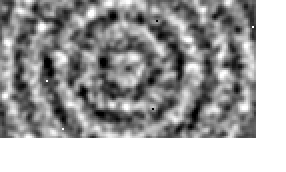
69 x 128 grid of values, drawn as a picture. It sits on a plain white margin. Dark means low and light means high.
Grain: blotchy. Lone odd cells: 5, 3 higher and 2 lower than their neighbours. Average level on the scale: 50%. Rings: centred on the centre.
